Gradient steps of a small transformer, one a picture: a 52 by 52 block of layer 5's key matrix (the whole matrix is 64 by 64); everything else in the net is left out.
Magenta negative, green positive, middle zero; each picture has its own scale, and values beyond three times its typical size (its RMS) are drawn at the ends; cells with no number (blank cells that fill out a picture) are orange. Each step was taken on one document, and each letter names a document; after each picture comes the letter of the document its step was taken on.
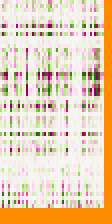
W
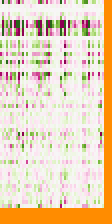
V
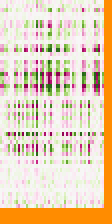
W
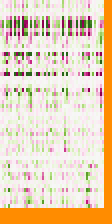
V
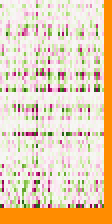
W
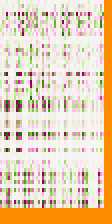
V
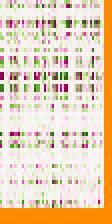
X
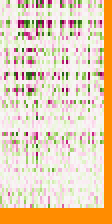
X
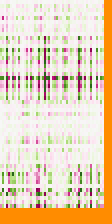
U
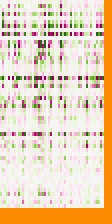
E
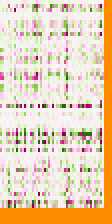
X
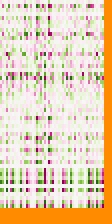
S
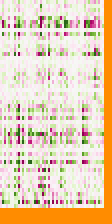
E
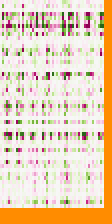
V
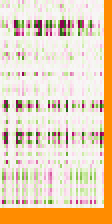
V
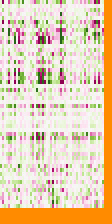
E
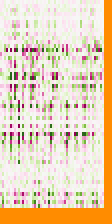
W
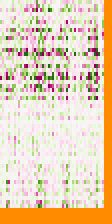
W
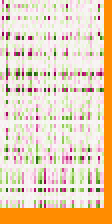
S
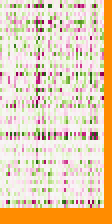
X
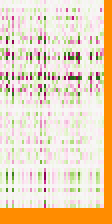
U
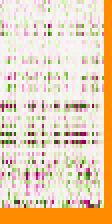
W
